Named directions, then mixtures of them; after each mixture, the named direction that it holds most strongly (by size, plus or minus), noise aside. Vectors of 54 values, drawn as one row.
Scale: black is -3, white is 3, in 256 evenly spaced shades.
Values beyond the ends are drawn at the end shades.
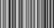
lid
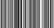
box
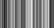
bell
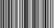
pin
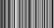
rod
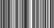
pin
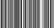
box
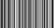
rod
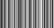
rod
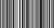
box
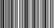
pin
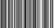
box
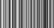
lid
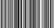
box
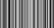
lid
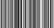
box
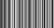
rod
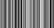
box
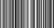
rod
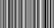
lid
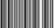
pin
